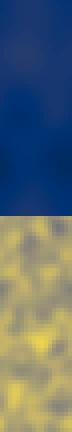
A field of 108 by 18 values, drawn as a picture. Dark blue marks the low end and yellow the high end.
The table splits into 2 rows of 1 panel. Panel 1,1: very low, smooth, faint in contrast. Panel 2,1: high, blotchy.
